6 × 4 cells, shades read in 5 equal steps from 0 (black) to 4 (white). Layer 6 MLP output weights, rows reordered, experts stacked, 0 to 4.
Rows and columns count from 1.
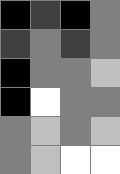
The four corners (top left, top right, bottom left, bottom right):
0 2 2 4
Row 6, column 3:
4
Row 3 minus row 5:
-2 -1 0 0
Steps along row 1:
up down up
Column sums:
5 15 11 16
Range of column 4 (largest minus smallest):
2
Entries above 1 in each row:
1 2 3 3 4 4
